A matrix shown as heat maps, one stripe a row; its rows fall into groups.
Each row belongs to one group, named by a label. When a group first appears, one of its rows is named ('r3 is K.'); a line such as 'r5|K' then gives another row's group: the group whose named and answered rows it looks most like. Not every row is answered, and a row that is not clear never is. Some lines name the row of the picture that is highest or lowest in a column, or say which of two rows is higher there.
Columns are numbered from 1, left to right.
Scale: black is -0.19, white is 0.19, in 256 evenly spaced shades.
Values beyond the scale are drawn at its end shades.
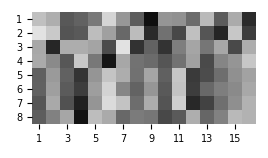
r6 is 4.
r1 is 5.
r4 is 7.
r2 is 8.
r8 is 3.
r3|7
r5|4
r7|4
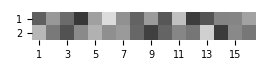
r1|4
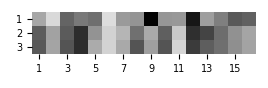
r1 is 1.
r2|4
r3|4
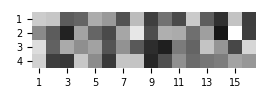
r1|8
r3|7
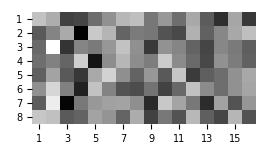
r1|8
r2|3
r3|1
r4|1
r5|4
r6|3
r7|1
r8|8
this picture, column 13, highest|6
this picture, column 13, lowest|7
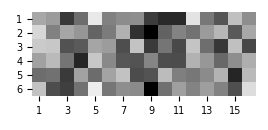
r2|7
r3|8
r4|3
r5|1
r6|7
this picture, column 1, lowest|5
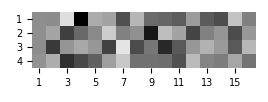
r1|3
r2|1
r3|7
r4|8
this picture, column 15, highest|1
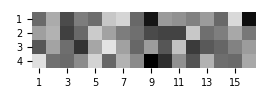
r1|5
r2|8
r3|4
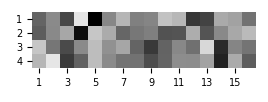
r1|1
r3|5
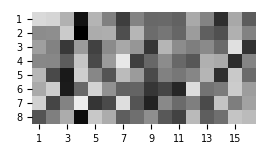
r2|3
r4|1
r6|8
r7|7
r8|3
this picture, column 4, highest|7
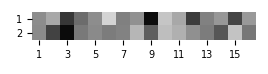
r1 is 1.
